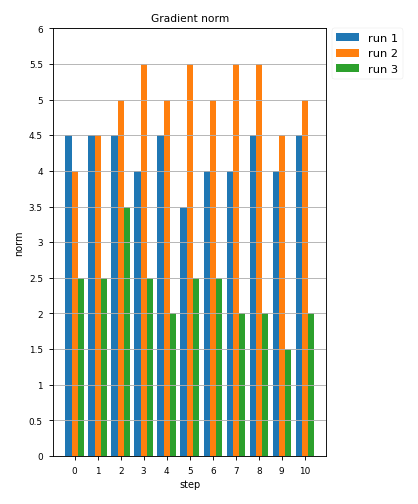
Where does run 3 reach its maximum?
2
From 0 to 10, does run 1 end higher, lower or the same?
the same
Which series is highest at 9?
run 2
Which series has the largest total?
run 2
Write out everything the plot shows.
Title: Gradient norm
x-axis: step, ticks 0 1 2 3 4 5 6 7 8 9 10
y-axis: norm, ticks 0 0.5 1 1.5 2 2.5 3 3.5 4 4.5 5 5.5 6
Legend: run 1, run 2, run 3
Values:
run 1: 4.5 4.5 4.5 4 4.5 3.5 4 4 4.5 4 4.5
run 2: 4 4.5 5 5.5 5 5.5 5 5.5 5.5 4.5 5
run 3: 2.5 2.5 3.5 2.5 2 2.5 2.5 2 2 1.5 2
